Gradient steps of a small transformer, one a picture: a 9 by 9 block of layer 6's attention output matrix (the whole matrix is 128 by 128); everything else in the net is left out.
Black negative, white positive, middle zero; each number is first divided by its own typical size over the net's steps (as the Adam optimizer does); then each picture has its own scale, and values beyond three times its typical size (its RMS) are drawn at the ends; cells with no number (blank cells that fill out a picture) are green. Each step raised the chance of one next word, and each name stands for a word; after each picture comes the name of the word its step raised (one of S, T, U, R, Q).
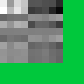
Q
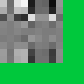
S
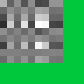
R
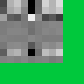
S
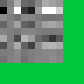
Q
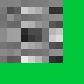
Q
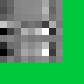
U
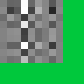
Q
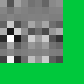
R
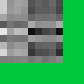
U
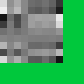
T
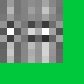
U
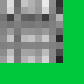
S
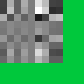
S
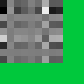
Q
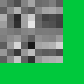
T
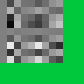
T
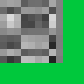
T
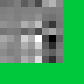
R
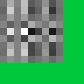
U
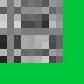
T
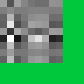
R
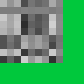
T
